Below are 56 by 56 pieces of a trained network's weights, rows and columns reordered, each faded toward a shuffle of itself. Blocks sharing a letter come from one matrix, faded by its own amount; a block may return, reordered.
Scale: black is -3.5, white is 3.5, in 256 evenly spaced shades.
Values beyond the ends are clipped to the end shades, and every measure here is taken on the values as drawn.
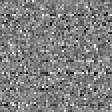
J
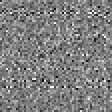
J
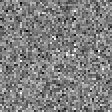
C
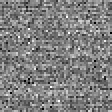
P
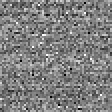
P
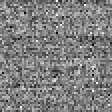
P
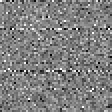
J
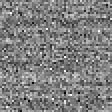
P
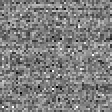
P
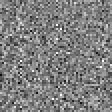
C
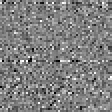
J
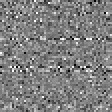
J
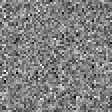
C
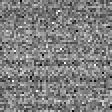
P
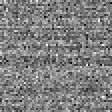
P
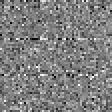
J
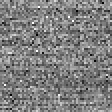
P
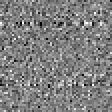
J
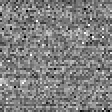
P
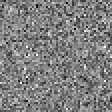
C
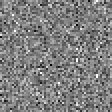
C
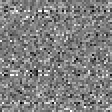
J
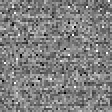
P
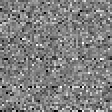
J
